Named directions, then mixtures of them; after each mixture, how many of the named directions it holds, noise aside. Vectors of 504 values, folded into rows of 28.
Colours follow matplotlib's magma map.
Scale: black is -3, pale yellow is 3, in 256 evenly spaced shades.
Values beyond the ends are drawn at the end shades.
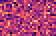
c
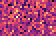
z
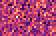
one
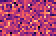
one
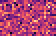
one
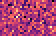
one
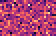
one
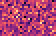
one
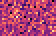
one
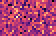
one
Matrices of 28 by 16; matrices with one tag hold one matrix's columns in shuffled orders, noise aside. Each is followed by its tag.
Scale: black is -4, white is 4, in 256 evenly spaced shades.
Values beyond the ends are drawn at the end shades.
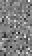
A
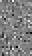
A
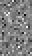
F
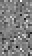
A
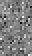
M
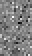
M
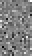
A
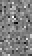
M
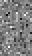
F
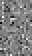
M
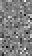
A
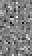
M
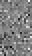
A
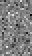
F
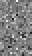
A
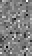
A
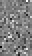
A
